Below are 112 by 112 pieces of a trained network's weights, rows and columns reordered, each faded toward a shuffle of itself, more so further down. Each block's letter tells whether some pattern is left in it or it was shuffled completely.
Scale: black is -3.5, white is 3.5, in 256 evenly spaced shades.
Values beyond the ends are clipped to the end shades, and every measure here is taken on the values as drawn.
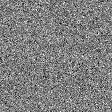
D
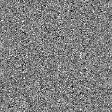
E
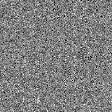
E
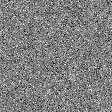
D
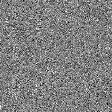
E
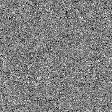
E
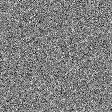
D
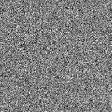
E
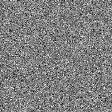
E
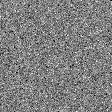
D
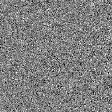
E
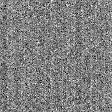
E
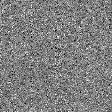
E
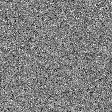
D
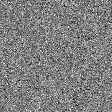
D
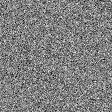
D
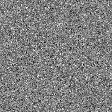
E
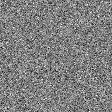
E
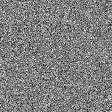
E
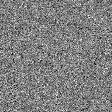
E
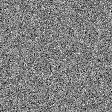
D
